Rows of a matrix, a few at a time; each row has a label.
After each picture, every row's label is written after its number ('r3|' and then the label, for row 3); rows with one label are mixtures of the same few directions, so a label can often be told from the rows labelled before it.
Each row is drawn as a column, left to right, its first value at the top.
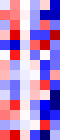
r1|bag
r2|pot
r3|pot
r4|pot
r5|bag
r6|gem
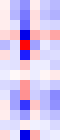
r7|pot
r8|gem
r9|pot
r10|pot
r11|gem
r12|gem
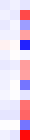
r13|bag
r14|bag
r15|bag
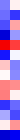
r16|pot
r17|bag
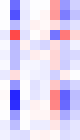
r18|gem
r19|gem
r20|pot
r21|pot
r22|pot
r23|gem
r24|gem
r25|gem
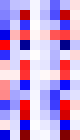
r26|pot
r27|gem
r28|bag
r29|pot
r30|gem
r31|gem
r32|bag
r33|pot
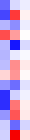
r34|gem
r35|bag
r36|bag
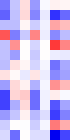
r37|gem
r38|pot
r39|gem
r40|gem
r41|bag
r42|bag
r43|bag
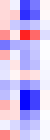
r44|pot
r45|bag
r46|gem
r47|gem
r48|gem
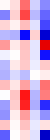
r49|bag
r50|gem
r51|gem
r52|gem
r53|pot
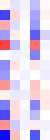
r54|bag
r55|bag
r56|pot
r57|pot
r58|gem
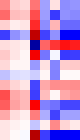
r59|gem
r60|gem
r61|gem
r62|pot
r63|pot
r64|bag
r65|pot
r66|pot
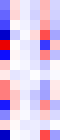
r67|pot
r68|gem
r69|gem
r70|gem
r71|pot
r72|pot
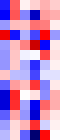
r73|gem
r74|gem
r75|bag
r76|bag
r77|pot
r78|gem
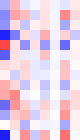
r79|pot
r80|gem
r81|bag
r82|bag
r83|pot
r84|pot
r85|bag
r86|gem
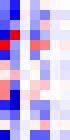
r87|pot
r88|gem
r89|gem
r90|pot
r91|bag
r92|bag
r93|bag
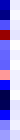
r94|gem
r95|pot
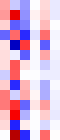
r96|gem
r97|bag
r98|pot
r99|gem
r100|pot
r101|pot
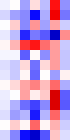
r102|bag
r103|bag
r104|pot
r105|bag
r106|pot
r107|gem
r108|gem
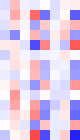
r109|pot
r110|gem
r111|bag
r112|bag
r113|bag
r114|gem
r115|pot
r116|bag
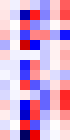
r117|pot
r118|bag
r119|bag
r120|bag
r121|gem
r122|gem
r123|gem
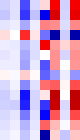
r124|gem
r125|gem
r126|gem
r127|gem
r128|bag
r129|gem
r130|pot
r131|gem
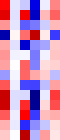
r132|gem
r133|gem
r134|bag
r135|gem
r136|bag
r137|gem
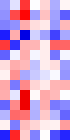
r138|pot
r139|bag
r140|gem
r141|bag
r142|gem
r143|pot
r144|bag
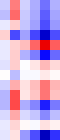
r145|gem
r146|gem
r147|pot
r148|pot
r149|pot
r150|pot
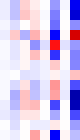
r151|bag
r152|gem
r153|gem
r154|pot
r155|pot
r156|pot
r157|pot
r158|gem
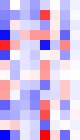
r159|pot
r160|bag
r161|gem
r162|gem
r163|bag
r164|pot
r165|pot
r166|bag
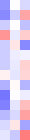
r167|gem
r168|bag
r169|bag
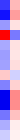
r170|gem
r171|gem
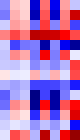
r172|gem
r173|pot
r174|pot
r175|gem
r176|pot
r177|gem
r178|pot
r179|bag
